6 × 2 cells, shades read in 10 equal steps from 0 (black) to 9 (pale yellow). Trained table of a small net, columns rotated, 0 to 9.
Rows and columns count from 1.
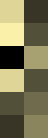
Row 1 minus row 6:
6 -3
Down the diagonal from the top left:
8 3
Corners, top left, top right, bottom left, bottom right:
8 2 2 5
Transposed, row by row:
8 9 0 8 3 2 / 2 3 6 3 4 5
